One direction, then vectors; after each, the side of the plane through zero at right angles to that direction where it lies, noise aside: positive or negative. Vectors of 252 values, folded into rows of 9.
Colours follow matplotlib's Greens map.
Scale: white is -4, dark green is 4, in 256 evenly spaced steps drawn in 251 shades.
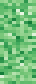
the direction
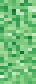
positive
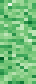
positive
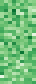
positive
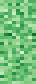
negative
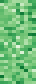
negative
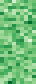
positive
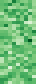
negative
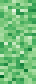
negative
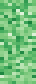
positive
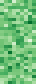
positive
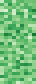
negative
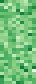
negative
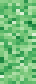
positive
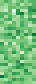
negative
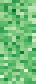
positive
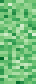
positive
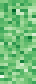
positive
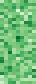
positive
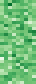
negative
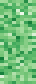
positive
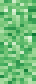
negative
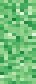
positive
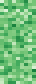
positive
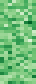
positive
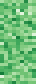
positive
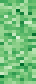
negative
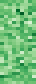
negative
